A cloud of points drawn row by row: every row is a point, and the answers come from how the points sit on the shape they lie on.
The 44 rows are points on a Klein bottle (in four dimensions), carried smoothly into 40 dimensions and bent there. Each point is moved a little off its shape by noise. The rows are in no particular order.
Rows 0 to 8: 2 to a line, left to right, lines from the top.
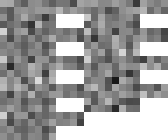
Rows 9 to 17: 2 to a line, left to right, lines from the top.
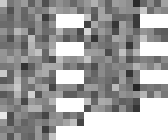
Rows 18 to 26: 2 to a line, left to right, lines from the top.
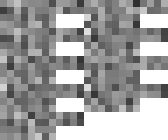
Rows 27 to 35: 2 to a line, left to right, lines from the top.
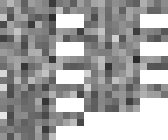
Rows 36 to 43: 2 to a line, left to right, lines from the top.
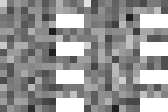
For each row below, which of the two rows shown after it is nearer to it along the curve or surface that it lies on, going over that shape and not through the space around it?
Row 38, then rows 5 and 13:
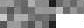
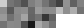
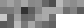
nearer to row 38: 13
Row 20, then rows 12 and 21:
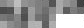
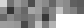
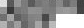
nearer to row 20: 12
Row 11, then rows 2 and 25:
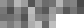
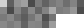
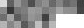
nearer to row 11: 25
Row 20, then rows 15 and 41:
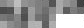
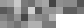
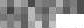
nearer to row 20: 41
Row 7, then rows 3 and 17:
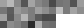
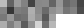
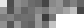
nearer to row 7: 17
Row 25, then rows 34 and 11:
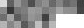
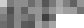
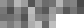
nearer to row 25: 11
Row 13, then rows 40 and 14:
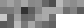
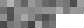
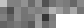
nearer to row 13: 40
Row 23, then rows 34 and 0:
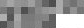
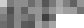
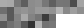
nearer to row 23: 0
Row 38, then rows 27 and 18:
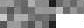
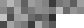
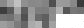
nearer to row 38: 27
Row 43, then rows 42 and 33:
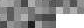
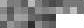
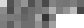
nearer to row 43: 42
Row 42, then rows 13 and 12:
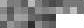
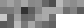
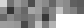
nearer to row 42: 13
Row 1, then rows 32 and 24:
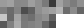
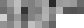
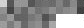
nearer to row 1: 32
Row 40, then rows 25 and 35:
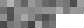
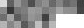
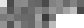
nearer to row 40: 35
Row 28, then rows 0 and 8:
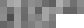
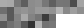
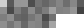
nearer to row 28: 0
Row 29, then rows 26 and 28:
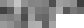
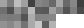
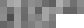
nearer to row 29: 26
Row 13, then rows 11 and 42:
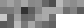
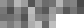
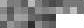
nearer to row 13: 42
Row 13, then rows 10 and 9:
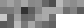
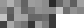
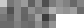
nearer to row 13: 10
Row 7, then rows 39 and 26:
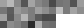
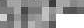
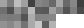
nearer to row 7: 39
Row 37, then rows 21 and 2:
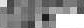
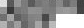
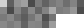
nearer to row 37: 2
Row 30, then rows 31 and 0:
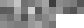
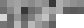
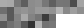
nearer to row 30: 31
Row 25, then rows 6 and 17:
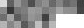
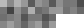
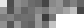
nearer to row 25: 17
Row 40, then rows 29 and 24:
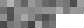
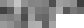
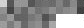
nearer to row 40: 24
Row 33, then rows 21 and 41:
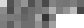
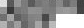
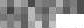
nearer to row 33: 21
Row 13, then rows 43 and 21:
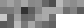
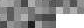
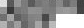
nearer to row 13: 43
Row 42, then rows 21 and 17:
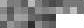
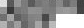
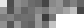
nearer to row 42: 17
